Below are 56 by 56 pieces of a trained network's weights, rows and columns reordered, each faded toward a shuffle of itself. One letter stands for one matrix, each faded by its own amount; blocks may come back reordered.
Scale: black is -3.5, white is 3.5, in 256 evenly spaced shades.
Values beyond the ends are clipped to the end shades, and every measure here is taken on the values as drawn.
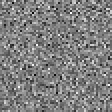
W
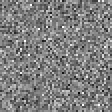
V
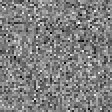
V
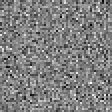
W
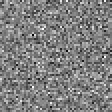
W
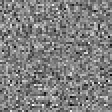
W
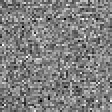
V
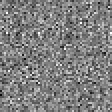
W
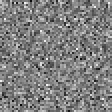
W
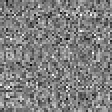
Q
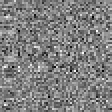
Q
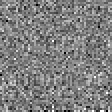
Q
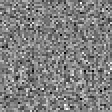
W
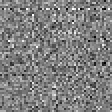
Q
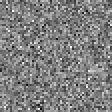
V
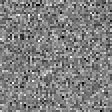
W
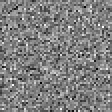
W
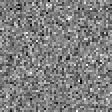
W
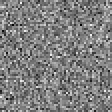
V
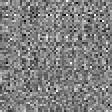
Q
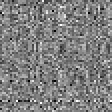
Q
